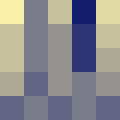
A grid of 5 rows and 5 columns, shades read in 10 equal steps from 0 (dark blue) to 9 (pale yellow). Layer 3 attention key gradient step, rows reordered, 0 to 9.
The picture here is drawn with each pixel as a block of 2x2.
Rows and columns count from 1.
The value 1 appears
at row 2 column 4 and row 3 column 4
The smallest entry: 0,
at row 1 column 4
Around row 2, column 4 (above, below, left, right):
0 1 5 7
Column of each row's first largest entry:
1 1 1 1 2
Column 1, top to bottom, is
9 7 7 6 3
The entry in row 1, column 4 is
0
